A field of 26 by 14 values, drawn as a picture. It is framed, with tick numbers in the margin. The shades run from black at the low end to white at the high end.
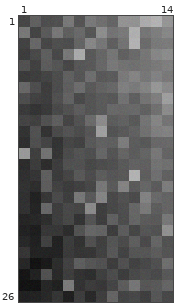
The ninth with the highest average is the top right. Values rise toward the top right. The halves do not mirror each other. The ninth with the lowest average is the bottom left.
